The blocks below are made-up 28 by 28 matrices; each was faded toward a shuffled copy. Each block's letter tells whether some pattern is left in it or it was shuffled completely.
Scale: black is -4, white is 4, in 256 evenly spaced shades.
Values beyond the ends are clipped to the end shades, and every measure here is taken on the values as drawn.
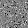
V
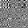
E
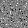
V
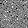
V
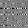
E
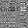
E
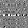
E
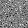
V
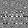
E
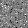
V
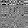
E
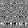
E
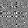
E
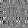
E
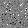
V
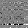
E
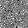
V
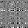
E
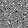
V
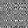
E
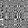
E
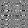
E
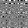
E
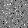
V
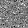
V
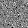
V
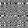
E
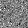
V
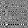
E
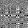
E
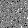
V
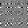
E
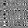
E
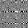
E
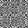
E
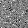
V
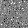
V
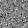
V
